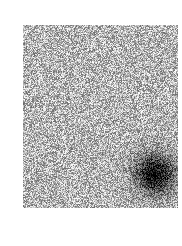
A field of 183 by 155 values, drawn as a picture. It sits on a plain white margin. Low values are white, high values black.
Mirror symmetry: none. Bumps: one, in the bottom right. Stripes: none. Ninth with the highest average: bottom right. Average level on the scale: 30%.
